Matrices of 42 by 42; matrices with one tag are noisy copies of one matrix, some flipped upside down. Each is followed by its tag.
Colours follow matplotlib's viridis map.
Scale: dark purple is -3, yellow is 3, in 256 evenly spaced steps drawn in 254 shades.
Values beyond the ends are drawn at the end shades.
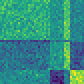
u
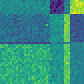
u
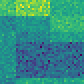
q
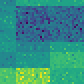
q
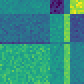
u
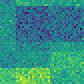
q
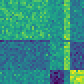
u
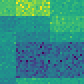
q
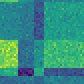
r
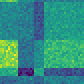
r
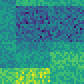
q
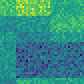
q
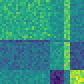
u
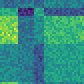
r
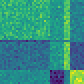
u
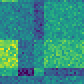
r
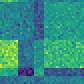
r
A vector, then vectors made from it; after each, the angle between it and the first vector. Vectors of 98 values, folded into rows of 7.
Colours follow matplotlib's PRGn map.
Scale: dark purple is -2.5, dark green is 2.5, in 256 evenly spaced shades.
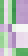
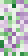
partly aligned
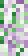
partly aligned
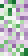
partly aligned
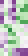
nearly opposite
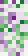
partly opposed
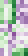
nearly parallel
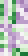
nearly parallel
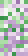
orthogonal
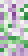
partly opposed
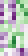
nearly opposite
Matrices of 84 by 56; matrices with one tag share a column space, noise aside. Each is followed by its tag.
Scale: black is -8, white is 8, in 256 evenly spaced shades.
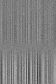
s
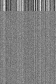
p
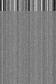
p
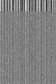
p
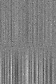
s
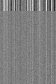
p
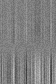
s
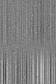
s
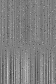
s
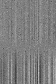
s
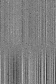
s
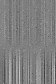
s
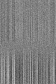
s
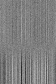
s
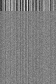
p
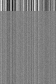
p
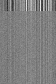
p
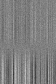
s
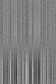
s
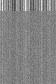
p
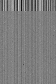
p
